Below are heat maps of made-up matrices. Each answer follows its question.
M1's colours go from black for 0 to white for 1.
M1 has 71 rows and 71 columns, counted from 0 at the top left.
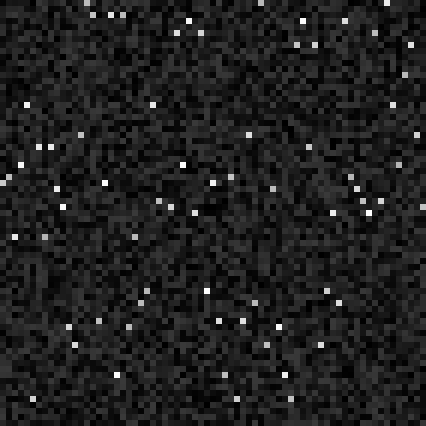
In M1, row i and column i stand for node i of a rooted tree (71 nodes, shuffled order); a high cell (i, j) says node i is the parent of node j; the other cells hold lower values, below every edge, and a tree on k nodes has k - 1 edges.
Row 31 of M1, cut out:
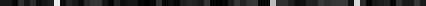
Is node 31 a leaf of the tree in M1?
no
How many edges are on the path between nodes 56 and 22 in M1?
6
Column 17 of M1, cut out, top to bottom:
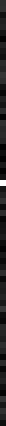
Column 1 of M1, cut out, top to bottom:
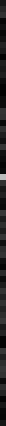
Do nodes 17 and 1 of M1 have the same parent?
no
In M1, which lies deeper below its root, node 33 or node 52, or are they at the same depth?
node 52
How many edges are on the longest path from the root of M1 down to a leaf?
4
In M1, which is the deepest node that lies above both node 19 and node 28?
66
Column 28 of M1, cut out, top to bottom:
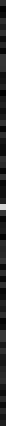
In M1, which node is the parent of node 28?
34
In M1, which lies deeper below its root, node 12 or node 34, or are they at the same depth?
the same depth
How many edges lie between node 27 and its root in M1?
0
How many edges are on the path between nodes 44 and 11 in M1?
7
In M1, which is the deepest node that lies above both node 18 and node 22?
39
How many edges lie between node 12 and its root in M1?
3
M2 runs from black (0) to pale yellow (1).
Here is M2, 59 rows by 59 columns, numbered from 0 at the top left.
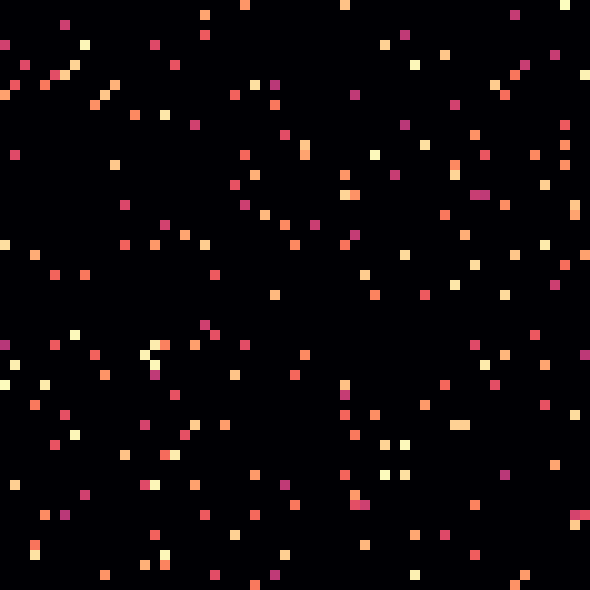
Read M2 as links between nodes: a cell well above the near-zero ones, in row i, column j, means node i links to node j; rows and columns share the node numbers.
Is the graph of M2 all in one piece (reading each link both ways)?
yes
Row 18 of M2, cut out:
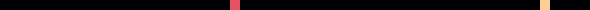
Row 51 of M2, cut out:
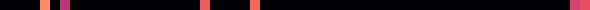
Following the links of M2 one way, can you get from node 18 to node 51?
yes
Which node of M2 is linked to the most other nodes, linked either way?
node 34
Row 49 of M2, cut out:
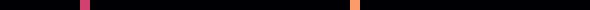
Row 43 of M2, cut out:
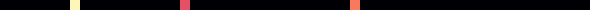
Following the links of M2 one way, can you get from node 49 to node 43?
no
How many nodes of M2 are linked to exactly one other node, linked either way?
3
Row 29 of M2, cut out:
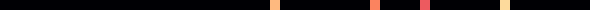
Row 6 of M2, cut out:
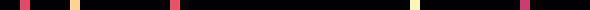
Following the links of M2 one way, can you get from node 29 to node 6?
yes
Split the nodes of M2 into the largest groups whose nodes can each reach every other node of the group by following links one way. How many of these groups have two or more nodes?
1
